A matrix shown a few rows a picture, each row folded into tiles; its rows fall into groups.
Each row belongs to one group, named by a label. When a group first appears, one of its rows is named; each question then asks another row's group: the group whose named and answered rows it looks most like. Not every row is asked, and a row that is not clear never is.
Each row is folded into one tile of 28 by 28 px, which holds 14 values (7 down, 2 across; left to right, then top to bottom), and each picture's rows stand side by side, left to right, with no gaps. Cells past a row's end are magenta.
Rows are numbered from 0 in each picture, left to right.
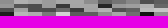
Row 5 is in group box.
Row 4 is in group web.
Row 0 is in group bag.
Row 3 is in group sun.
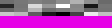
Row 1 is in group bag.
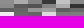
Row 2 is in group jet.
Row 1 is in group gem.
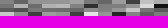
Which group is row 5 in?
jet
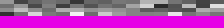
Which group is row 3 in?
gem
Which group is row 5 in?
jet
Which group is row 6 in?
web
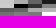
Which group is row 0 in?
jet
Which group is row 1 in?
gem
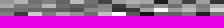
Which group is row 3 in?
gem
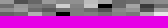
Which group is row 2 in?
bag
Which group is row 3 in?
jet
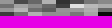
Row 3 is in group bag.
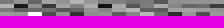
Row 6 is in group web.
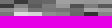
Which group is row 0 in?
gem
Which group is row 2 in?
jet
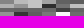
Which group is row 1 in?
jet
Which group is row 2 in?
web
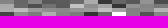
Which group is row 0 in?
box
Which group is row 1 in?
gem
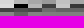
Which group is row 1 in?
jet
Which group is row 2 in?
jet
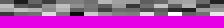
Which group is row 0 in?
box
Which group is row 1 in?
gem
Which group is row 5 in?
web
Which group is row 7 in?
gem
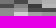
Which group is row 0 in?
gem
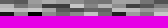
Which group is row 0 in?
box
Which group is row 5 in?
gem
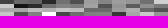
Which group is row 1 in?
gem
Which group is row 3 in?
jet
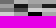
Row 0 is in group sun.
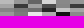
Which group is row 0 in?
jet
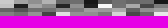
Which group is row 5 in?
gem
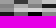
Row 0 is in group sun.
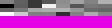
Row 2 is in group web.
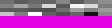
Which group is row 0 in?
web
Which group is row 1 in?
web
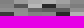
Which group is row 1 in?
jet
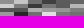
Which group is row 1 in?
gem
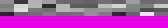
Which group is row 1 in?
jet
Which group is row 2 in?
box
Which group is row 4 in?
bag
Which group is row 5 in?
web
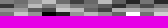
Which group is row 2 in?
box
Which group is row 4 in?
gem
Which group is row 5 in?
gem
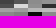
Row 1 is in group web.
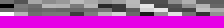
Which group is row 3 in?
jet
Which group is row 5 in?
box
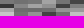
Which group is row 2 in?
gem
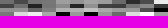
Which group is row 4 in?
gem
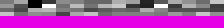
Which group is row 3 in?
web
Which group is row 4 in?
jet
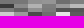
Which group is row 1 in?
bag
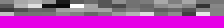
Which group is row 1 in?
jet
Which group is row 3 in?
box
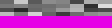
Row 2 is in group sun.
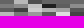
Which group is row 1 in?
box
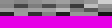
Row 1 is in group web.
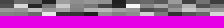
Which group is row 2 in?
bag
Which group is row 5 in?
web
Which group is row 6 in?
sun
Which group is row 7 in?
gem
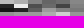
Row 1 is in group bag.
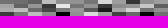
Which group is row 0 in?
box
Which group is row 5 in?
bag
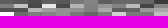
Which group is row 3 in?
sun
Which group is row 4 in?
web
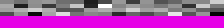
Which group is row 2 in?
web
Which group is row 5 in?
sun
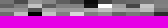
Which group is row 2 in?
gem
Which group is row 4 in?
box
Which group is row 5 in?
bag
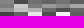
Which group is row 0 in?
sun
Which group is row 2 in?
web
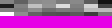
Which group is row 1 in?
bag
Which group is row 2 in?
bag
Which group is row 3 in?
box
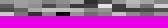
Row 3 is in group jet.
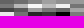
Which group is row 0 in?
web
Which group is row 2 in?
bag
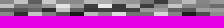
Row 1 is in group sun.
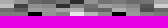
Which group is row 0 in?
jet
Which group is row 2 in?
gem
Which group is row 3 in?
web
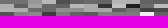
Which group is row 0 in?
box
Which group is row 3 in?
box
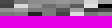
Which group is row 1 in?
bag
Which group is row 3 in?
jet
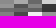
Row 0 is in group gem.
